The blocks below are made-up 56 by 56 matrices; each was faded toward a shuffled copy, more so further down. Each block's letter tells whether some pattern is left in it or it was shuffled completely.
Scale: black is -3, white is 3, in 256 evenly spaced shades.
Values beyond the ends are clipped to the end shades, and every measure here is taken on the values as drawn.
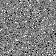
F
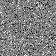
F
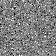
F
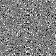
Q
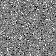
F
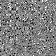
Q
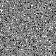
Q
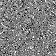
F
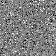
Q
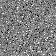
F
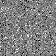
Q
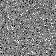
F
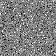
Q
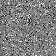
Q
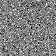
F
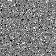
Q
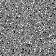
Q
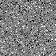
Q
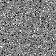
Q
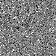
F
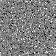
Q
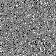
Q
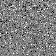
Q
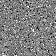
F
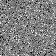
F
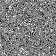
F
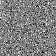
Q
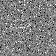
F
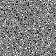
F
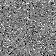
Q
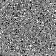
Q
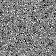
F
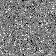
F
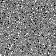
F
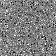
Q
